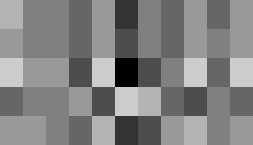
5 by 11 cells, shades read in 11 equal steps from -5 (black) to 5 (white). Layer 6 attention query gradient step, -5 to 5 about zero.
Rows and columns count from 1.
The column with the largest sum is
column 1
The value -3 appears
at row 1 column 6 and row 5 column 6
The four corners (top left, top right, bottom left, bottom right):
2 1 1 1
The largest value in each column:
3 1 1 1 3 3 2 1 3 0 3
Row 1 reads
2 0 0 -1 1 -3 0 -1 1 -1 1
